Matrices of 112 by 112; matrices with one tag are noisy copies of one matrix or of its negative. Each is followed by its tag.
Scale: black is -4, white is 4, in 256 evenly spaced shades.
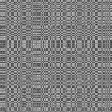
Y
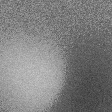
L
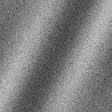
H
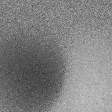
L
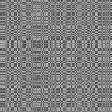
Y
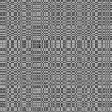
Y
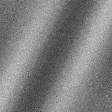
H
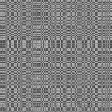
Y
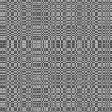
Y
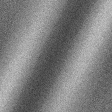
H
